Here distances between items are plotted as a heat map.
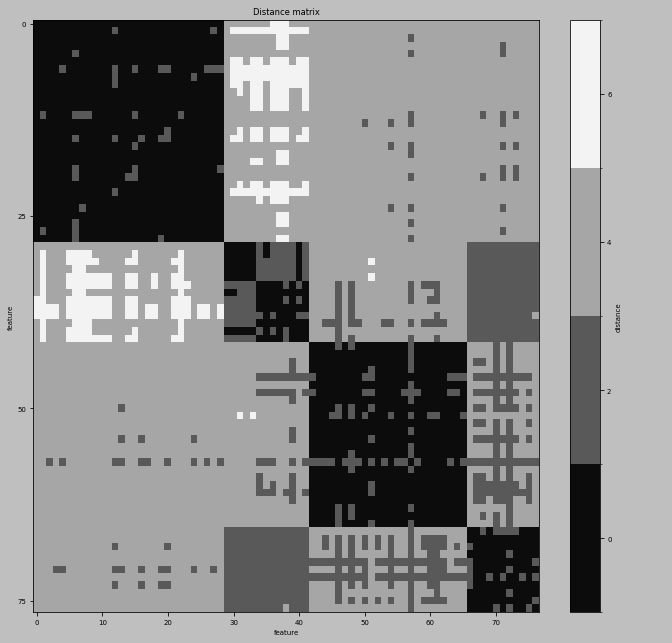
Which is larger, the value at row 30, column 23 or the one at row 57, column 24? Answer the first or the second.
the first
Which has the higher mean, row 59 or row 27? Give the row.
59
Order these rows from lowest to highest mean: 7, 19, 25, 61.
61, 19, 25, 7
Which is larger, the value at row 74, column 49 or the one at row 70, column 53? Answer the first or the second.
the first
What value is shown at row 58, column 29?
4
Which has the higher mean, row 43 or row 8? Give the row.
8
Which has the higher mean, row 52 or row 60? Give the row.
52
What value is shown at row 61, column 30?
4
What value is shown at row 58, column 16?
4
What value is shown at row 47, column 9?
4
